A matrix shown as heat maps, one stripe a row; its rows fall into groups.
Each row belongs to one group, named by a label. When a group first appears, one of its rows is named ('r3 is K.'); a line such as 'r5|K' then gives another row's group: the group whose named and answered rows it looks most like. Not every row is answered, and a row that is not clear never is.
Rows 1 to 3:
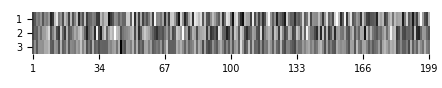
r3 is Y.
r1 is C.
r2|Y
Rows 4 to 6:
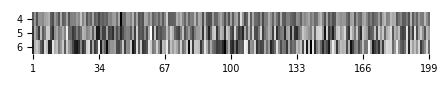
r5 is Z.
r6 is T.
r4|Y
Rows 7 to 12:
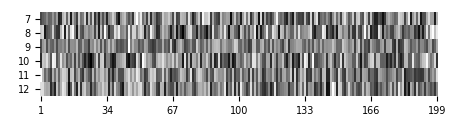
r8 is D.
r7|C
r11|D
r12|D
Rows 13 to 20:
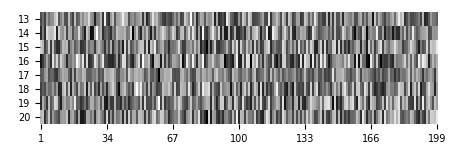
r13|Y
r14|T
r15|D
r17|C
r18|C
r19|Z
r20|D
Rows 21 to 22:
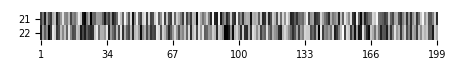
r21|T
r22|T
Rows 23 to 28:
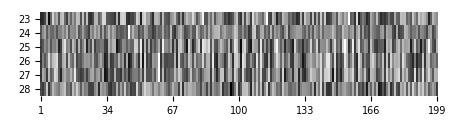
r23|T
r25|C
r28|T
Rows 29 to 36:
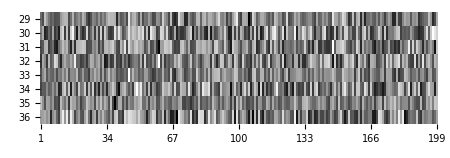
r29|C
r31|C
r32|Z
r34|C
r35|D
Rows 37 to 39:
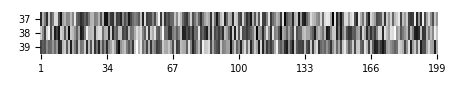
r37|Z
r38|D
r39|C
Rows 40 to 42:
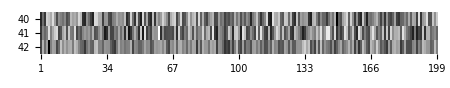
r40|T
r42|T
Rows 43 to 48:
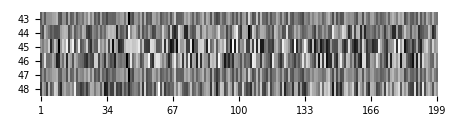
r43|Y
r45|D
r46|T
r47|Y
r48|Z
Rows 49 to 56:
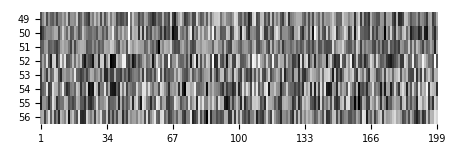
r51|C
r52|T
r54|T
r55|T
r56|D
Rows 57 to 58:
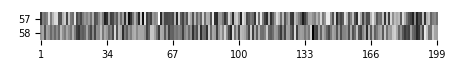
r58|D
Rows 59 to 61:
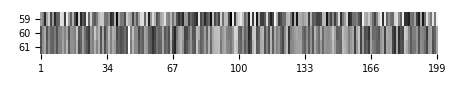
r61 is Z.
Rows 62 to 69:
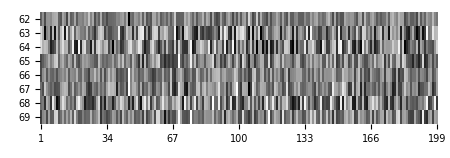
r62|Y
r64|D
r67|C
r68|T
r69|Z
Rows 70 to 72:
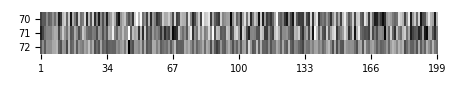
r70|C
